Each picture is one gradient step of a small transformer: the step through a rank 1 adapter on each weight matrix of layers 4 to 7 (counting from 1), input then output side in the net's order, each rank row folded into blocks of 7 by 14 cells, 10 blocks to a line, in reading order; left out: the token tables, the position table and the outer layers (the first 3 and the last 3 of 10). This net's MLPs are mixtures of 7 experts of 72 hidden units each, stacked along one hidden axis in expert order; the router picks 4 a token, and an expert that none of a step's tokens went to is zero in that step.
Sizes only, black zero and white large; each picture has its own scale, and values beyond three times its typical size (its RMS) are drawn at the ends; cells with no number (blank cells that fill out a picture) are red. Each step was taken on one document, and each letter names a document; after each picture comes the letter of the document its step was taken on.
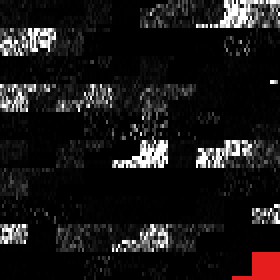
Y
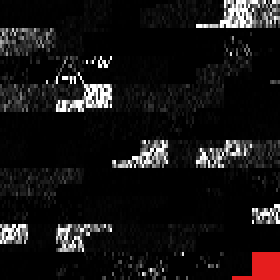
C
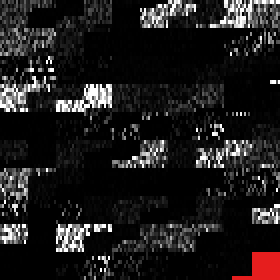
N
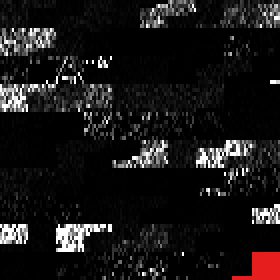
C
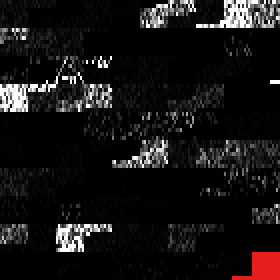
C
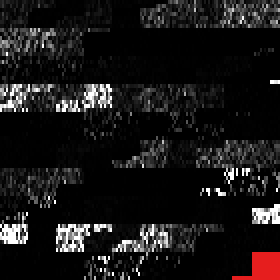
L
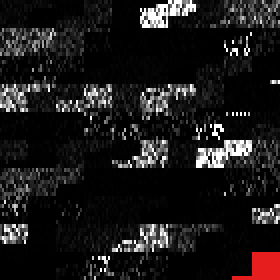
N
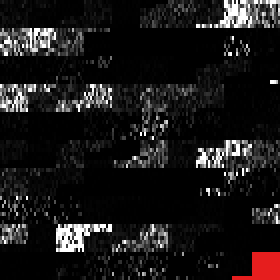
Y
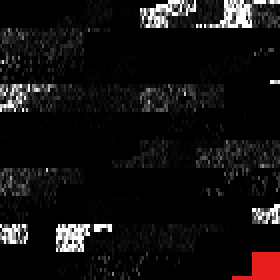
L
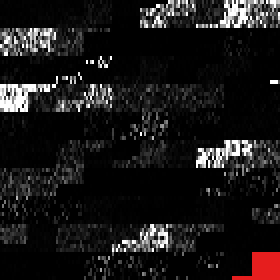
Y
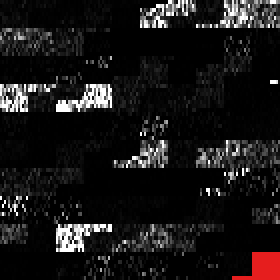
Y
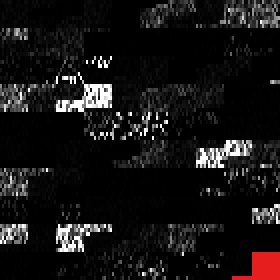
C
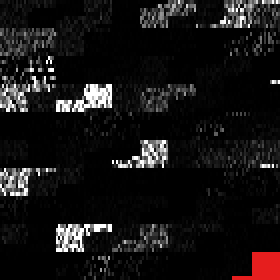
N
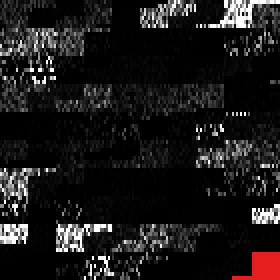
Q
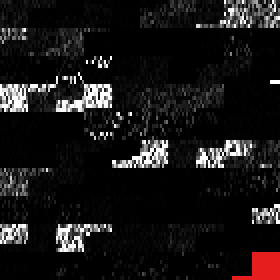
C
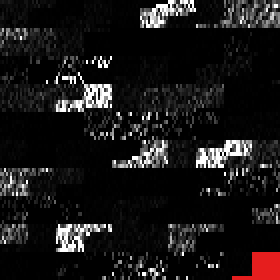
C
